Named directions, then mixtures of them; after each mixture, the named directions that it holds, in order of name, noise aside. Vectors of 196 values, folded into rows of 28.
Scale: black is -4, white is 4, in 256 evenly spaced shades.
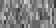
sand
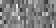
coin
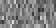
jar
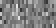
coin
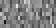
coin, sand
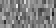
coin, jar, sand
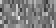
coin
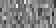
coin, jar, sand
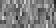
jar, sand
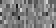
coin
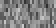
sand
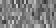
coin, jar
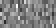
coin, sand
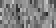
coin, sand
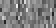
coin, jar, sand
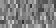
jar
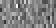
coin, jar, sand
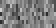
coin, jar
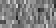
jar, sand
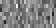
coin, jar, sand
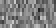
jar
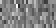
coin, jar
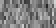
sand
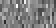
coin, jar, sand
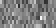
coin, jar, sand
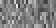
coin, jar
